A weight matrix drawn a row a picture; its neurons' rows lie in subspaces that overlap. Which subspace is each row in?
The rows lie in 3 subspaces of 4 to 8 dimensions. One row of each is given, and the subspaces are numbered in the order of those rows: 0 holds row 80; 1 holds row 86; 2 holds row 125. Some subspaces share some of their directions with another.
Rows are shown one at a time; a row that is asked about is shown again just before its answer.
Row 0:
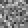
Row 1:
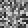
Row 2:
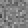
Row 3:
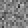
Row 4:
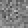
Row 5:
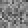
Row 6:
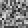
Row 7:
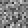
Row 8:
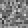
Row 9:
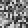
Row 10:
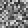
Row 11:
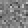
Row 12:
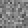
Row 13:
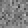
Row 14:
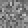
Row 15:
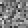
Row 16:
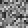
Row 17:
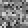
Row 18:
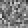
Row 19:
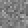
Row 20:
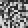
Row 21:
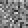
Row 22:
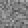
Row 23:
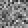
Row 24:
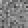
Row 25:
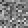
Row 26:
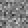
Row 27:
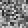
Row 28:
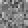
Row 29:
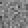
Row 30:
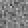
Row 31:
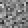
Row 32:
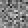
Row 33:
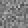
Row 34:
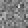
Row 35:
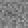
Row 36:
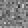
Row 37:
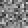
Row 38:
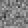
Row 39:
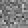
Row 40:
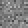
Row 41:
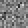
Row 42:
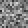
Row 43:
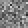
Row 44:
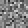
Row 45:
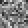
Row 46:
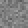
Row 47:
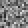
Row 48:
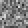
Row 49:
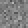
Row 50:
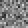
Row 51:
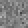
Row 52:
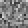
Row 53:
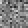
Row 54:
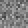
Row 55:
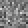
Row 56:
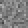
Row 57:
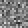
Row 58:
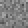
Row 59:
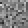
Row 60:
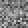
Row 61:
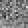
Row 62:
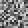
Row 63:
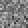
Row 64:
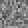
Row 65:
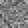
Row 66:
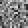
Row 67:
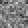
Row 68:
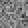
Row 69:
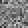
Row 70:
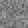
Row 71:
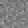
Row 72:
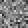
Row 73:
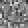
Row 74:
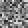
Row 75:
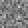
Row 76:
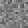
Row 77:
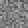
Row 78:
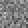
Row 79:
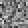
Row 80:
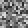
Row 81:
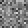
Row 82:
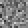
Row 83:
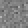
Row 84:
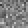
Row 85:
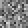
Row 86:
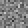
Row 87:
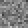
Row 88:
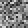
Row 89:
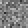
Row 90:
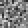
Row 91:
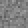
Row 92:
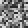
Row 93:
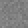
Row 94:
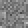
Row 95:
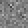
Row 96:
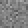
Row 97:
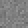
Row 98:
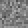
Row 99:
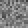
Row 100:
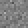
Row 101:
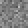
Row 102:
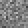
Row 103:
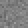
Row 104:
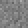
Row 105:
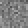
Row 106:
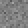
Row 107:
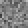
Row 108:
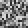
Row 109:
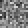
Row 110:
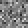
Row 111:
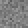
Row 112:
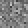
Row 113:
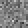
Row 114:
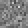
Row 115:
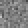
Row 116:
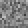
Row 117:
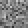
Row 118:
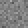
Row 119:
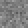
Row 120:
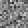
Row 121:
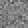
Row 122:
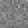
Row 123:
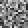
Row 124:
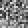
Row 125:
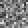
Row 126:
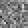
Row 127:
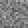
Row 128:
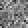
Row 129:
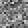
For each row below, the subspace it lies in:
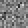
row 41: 1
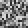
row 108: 1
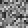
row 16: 0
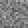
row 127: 1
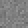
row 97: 0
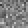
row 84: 2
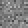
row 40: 1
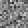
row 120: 1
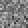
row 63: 1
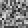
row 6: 2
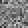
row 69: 0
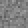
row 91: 2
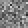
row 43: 0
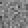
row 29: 2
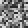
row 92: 1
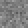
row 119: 0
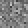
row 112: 0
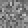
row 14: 0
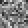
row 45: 0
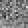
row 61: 1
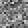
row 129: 1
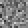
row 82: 2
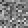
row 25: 0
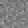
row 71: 2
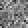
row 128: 1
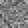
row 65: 0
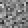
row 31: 2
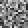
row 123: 2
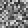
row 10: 1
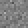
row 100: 1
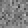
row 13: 0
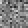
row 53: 1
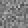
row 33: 1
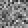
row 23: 1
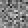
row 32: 0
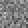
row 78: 1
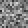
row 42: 0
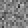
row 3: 1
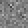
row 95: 0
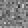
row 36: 0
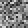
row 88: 1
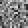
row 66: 2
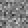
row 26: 0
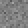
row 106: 1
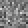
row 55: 0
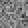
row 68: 0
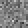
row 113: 1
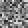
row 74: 0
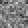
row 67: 0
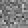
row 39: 0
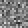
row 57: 0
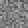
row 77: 1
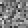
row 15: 2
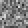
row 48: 2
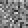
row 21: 1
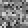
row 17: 0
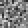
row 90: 2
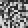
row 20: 2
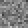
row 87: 0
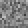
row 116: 2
